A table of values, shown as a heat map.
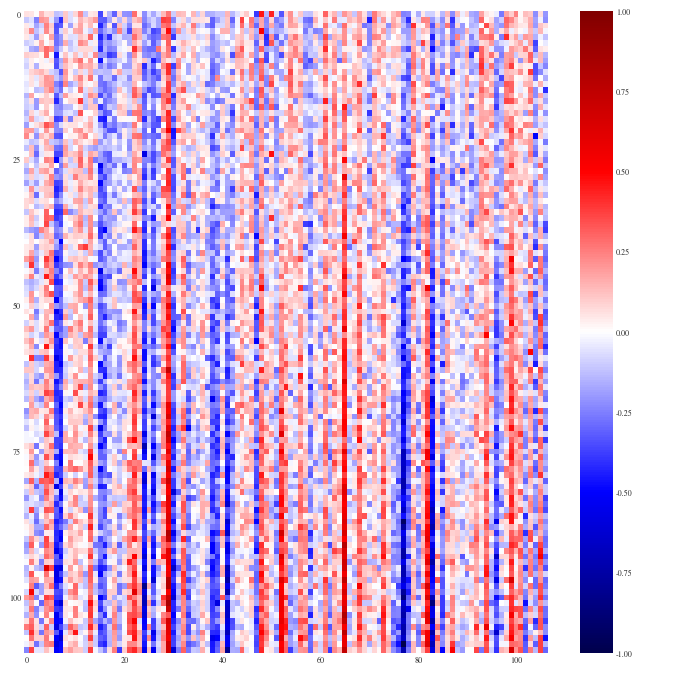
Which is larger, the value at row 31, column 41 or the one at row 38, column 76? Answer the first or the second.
the second
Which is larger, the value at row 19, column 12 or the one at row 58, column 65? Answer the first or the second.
the second
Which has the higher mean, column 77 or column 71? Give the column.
71
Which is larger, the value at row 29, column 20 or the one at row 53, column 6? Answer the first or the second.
the first
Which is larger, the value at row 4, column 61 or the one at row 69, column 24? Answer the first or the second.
the first
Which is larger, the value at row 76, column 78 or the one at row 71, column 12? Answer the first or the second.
the second
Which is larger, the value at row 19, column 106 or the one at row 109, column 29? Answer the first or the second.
the second
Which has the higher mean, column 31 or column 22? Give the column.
22
